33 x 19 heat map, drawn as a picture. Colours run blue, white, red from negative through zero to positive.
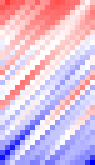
On average the colour sits 50% of the way up the scale. There is an overall slope up to the top. Streaks slant up to the right. There are no lone odd cells.
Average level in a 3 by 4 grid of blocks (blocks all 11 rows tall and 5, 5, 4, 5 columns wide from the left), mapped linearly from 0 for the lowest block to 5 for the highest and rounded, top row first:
5554
3322
0010
